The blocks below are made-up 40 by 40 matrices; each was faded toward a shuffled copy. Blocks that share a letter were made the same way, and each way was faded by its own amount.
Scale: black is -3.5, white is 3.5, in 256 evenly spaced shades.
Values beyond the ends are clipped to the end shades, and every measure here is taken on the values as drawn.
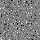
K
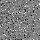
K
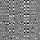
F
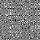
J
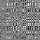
F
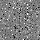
K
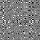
J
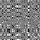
F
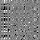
F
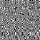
J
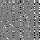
F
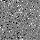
K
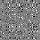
J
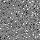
K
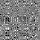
J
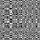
F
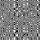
F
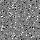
K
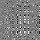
F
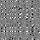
F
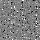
K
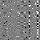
F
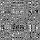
J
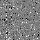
K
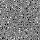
K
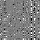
F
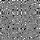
J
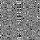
J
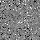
K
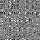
J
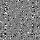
K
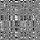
F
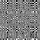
F
